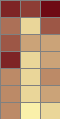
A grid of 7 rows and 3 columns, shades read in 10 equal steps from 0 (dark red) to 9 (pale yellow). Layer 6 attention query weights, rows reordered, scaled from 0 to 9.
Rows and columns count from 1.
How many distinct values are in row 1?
3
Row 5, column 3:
5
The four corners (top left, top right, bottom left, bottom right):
1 0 5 8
